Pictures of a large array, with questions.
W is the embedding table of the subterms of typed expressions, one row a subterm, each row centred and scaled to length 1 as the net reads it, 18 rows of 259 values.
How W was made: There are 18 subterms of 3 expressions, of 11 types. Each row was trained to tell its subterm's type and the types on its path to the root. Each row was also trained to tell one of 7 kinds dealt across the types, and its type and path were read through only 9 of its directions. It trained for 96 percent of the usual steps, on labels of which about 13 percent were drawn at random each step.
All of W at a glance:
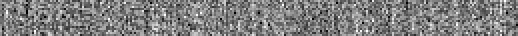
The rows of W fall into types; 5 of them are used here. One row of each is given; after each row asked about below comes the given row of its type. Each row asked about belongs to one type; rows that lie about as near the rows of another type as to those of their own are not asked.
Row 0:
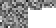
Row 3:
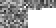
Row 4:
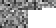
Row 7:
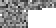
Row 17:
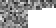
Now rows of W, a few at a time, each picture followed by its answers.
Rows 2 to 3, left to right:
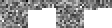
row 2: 17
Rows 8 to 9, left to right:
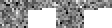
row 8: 4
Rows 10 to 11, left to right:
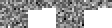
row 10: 3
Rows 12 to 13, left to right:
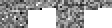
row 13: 0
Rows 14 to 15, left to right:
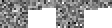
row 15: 3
